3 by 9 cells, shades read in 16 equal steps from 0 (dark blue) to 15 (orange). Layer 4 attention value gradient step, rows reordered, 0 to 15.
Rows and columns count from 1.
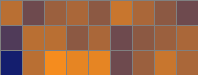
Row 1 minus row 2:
7 -5 -2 2 -2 6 2 -1 -4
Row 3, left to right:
0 11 15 14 14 6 9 12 10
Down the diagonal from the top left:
11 11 15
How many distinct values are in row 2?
6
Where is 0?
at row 3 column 1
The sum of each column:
15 28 35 32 32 24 27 29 26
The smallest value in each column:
0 6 9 8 8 6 8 8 6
